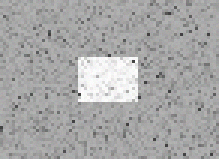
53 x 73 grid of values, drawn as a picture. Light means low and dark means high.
The ninth with the lowest average is the centre. The centre is the roughest part. An odd patch, lower than its surroundings, sits in the centre.
